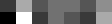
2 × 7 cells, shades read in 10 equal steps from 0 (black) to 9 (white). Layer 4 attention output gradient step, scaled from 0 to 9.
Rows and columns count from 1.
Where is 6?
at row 1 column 2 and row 2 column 7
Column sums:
2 15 5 8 7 5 11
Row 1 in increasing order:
2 3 3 4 4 5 6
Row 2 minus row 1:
-2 3 -1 0 -1 -1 1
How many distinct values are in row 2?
6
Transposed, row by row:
2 0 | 6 9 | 3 2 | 4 4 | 4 3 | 3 2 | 5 6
